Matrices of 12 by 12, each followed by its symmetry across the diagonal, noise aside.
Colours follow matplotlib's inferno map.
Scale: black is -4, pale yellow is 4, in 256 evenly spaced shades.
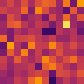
neither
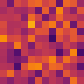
neither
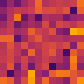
symmetric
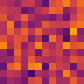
antisymmetric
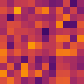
antisymmetric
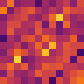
symmetric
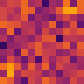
symmetric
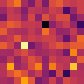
antisymmetric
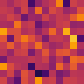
antisymmetric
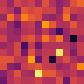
antisymmetric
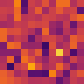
neither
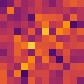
symmetric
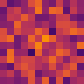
symmetric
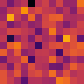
neither
